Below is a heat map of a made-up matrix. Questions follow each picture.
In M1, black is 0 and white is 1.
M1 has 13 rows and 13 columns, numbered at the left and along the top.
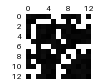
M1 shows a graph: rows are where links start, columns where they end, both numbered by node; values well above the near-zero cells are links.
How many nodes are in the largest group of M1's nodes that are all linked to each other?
3
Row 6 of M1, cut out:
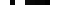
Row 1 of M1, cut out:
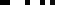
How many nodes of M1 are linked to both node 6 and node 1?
4
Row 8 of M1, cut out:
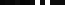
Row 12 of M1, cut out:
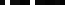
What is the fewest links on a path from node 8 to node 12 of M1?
3
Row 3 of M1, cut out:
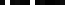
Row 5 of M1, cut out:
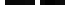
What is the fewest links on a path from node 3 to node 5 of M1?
3
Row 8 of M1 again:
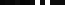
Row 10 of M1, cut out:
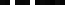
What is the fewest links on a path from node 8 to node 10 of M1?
4
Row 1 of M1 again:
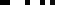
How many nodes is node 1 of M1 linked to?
8
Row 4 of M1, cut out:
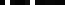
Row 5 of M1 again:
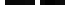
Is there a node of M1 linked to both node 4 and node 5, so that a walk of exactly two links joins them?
no
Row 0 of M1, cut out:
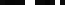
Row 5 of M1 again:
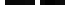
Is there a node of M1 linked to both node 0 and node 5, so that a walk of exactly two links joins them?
no
